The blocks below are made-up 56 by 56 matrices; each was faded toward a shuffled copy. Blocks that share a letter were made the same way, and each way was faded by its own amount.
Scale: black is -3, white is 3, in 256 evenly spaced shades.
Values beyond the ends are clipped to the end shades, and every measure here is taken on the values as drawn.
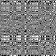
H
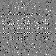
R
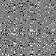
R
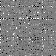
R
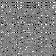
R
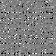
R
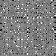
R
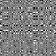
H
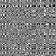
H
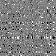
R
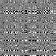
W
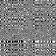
H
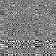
W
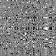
R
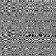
W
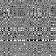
H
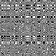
H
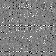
R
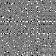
R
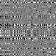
W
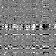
W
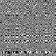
W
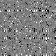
R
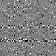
R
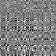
H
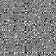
R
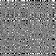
H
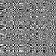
H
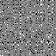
R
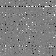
R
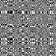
H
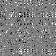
R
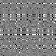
W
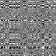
H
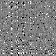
R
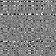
H
